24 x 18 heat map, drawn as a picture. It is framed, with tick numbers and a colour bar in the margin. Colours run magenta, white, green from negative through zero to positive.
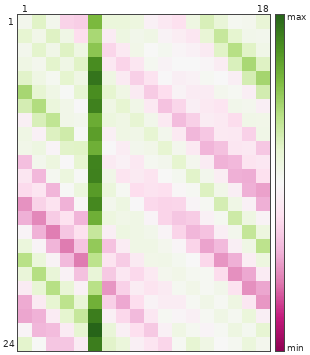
On average the colour sits 50% of the way up the scale. Column 6 differs from the columns beside it. Streaks slant down to the right.
